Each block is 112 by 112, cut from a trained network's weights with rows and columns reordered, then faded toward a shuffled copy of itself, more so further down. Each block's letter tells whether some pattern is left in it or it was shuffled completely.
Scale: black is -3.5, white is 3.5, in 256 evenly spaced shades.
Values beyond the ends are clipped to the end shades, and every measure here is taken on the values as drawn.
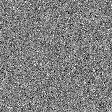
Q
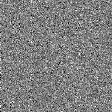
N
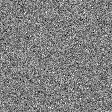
Q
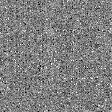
N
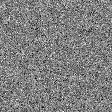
Q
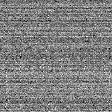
N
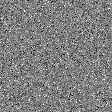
Q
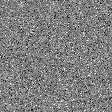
Q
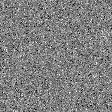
Q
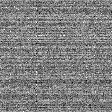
N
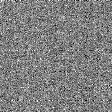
N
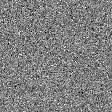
Q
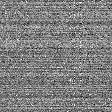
N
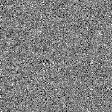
N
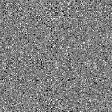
N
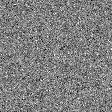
Q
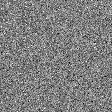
Q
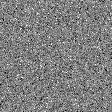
Q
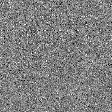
N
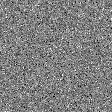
Q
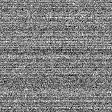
N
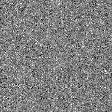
N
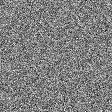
Q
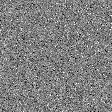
Q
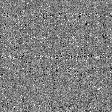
N
